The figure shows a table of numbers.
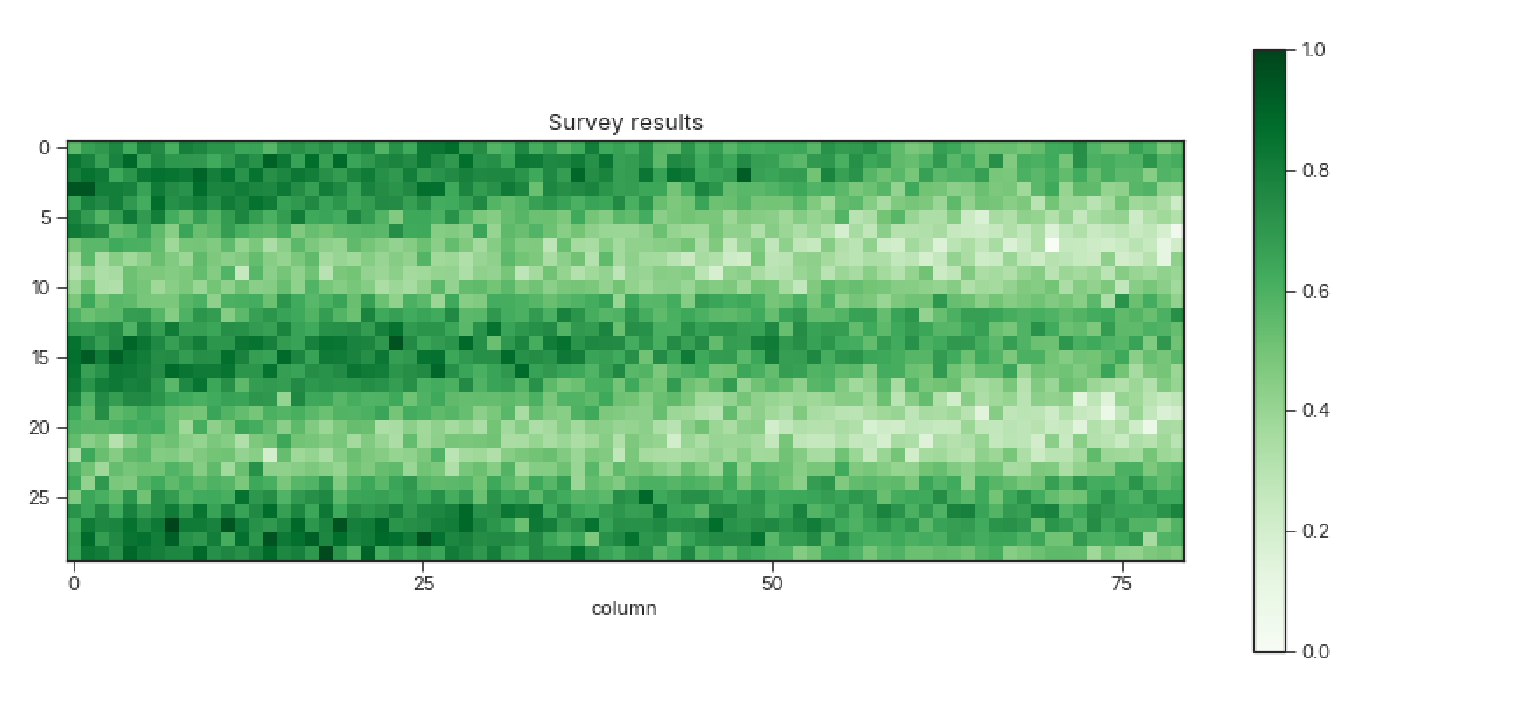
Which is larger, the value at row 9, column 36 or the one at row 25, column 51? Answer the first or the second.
the second
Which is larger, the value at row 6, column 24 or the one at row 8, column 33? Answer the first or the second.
the first
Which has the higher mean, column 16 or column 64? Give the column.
16
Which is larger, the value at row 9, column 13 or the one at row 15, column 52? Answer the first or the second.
the second
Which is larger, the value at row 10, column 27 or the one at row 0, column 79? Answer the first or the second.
the second
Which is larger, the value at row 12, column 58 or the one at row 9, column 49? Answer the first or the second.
the first
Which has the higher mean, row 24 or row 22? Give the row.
24
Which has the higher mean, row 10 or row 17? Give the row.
17
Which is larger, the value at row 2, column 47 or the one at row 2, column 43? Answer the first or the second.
the second
